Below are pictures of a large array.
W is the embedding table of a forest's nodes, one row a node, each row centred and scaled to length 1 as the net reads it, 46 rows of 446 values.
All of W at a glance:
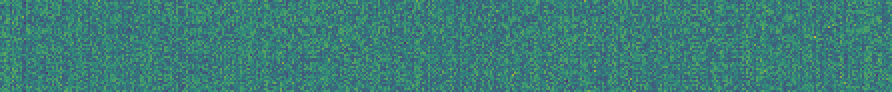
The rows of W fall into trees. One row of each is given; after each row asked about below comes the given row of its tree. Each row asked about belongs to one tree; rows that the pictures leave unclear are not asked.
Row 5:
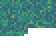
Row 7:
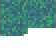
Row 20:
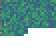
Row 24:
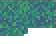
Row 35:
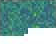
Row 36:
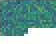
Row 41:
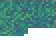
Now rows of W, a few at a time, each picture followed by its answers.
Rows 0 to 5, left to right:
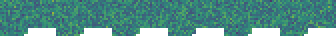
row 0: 5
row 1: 24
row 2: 7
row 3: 35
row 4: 7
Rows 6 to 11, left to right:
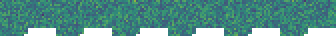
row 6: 5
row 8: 20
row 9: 20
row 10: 20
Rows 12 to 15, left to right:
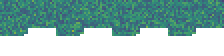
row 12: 35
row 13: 36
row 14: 5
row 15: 5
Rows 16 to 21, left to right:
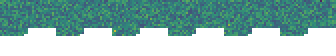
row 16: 5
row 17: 41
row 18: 36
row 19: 35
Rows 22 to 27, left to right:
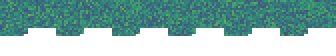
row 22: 41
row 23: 7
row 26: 5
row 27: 36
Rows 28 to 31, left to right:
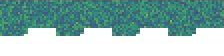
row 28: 7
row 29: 36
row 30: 36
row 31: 35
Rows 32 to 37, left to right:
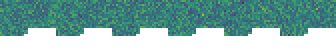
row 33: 24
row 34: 7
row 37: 24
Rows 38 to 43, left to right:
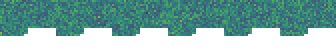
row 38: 7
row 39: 24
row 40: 7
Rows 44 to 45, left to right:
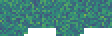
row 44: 5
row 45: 41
